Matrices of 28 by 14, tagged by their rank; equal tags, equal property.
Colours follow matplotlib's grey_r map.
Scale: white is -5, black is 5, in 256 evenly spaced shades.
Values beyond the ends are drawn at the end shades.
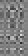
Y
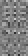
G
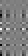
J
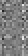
G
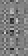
Y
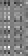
Y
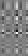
J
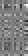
Y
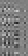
Y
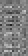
G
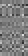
Y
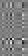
J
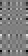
J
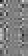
Y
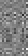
G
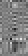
Y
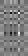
J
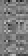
G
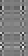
J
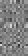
G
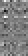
G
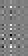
J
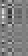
J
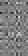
G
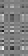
J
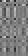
Y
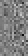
G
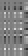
J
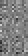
G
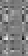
Y
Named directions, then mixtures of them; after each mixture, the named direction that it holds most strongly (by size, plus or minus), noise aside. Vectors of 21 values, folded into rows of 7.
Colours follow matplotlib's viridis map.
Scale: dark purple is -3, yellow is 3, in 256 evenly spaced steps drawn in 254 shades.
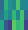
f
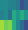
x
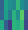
f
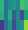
x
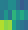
x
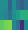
x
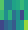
x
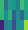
x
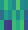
f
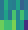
x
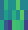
f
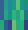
f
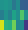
x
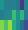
x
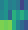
x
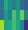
x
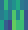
f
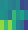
x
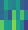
x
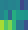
x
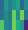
f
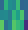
f
